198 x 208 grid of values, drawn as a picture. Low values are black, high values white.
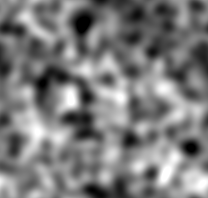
Grain: smooth. Histogram: bell-shaped. Ninth with the highest average: bottom right. Mirror symmetry: none. Lone odd cells: none. Average level on the scale: 50%. Odd rows or columns: none.
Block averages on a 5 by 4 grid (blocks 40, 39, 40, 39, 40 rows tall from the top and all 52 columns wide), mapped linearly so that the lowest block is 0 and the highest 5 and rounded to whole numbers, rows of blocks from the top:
2 1 0 1 / 1 2 2 0 / 2 2 4 3 / 3 2 3 2 / 3 2 2 5
